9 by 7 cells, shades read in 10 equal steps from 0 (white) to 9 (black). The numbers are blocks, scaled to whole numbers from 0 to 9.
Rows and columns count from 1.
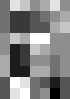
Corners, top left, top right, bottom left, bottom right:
5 4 6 6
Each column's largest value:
6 8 8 6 6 9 6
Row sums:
20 37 36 17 32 35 34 32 31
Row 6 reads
3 8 7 4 4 5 4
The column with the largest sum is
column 6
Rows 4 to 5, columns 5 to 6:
0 4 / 3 4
